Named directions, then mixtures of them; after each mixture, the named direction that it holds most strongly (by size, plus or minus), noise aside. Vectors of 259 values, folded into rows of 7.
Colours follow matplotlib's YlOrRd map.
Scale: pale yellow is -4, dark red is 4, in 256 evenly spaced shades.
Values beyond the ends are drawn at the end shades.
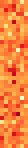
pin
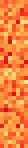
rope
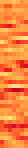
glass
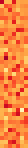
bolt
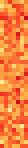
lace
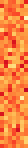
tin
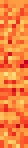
rope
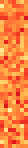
lace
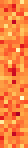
pin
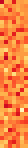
bolt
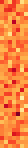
pin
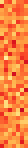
bolt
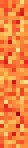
rope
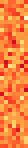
tin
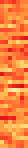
glass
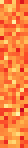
bolt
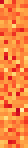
bolt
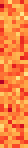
lace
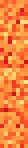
rope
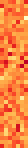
tin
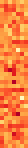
pin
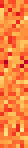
tin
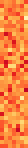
tin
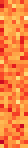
lace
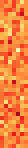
pin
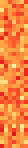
lace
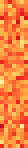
lace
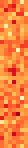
pin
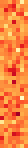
pin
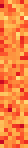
lace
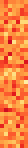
rope
